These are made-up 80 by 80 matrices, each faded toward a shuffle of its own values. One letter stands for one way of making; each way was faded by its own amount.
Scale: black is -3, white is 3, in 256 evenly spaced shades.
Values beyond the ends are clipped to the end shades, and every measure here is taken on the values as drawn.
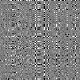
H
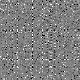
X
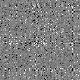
X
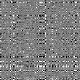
H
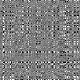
H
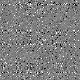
X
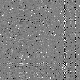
X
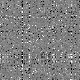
X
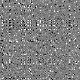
X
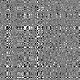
H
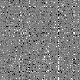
X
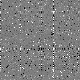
X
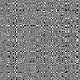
H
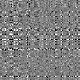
H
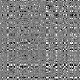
H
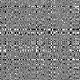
H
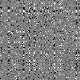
X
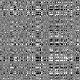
H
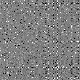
X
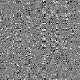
X
